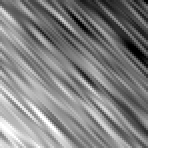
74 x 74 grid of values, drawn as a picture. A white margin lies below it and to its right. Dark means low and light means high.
Values rise toward the bottom left. Overall the values sit about 50% of the way up the scale. The values follow a bell shape. The grain runs diagonally down to the right.
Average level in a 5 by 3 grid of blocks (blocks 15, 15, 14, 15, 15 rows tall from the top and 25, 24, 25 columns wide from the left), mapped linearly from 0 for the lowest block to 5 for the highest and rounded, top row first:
210
310
322
432
532
